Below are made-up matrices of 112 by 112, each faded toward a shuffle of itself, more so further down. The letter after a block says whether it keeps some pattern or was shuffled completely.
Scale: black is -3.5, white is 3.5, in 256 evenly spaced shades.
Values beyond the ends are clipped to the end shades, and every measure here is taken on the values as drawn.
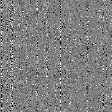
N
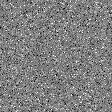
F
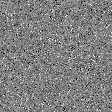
F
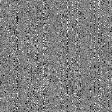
N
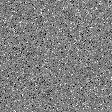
F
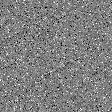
F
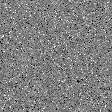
F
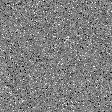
F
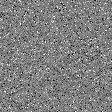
F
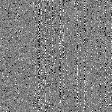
N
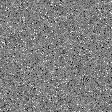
F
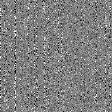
N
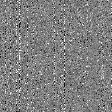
N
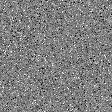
F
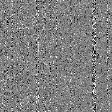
N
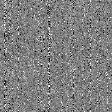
N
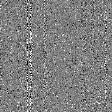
N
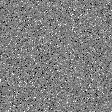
F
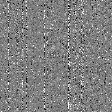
N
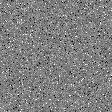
F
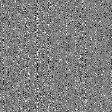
N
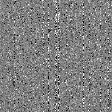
N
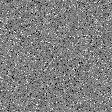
F
